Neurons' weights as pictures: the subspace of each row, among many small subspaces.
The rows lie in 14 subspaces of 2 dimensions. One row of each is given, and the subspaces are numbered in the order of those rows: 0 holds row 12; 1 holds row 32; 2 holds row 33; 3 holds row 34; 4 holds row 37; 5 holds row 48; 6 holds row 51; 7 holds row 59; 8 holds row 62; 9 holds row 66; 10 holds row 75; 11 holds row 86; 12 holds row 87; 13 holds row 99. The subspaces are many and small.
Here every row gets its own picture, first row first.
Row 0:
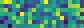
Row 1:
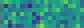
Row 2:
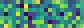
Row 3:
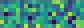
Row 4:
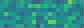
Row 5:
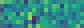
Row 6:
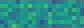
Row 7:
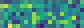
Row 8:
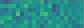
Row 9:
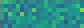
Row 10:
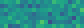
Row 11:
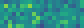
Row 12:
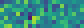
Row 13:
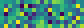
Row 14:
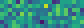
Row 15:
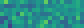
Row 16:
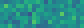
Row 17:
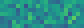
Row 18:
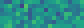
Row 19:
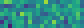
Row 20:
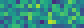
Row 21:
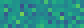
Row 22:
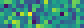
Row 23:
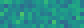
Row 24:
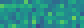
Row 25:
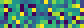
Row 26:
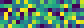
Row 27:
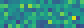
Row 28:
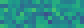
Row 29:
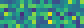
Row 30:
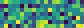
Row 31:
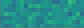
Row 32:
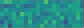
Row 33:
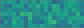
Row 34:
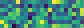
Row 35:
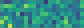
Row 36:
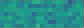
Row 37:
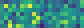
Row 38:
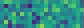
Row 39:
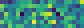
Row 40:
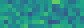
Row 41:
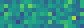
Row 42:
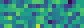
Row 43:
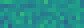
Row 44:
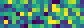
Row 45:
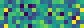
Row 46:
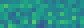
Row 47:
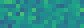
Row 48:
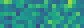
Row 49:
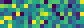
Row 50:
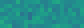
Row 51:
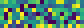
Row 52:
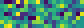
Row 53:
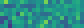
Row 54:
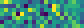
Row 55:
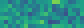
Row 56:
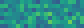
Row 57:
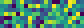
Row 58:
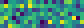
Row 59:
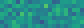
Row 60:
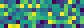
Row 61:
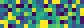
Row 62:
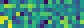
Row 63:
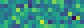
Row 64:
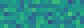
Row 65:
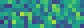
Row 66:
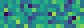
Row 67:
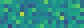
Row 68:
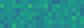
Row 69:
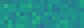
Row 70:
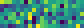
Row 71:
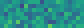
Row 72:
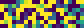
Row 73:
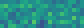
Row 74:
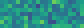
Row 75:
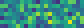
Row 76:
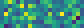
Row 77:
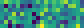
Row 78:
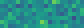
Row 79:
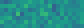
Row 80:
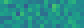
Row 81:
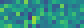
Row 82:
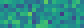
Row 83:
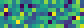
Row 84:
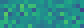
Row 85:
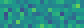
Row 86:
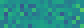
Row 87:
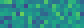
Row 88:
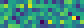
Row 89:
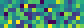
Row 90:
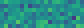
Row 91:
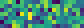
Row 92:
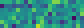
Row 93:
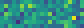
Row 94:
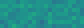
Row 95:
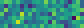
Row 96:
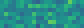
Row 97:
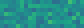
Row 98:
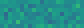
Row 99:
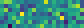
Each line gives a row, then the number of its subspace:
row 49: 12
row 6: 3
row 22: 7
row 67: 13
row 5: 0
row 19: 1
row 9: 11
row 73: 3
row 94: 3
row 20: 2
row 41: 9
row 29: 12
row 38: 4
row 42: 5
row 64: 12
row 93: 9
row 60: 2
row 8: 10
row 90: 1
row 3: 9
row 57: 12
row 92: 0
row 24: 0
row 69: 4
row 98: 6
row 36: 5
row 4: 5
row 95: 9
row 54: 10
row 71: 6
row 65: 2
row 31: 12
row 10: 2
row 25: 13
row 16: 7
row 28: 10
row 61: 7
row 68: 0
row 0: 13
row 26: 6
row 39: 5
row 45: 11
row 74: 2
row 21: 13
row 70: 0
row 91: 3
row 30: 1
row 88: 8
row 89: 6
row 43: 1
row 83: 9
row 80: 10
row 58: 8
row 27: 1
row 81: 0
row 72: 5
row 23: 9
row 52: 11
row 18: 6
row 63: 8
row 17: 8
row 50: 3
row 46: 3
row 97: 12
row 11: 4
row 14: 7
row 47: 11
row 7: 2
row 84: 11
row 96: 5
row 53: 8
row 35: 1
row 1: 4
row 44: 4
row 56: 10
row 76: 11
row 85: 6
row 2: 13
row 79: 10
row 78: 7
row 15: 8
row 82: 7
